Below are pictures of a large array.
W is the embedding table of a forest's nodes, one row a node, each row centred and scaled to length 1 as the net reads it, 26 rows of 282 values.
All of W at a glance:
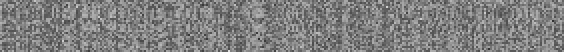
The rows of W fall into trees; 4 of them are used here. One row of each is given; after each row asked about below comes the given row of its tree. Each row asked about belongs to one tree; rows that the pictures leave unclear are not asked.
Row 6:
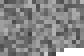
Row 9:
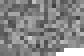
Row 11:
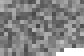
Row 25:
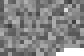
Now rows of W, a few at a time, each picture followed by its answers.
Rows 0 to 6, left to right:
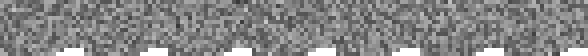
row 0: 11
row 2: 25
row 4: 6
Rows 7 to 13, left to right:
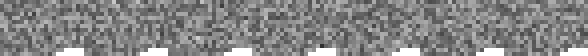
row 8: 6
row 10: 11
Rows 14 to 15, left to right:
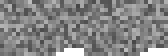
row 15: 6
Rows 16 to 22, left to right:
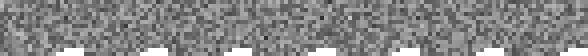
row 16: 11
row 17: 9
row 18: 6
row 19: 25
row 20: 11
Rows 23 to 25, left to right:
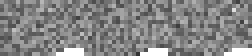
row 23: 9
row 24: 6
